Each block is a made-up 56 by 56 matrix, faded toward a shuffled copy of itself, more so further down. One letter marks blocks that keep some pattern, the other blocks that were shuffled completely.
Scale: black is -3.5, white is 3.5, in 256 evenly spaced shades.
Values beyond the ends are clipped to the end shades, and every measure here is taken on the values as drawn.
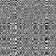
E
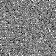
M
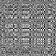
E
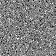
M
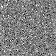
M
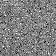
M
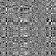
E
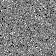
M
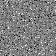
M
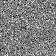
M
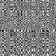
E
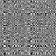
E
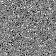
M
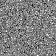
M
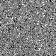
M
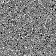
M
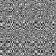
E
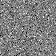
M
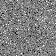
M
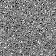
M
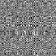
E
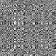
E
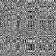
E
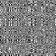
E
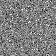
M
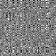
E
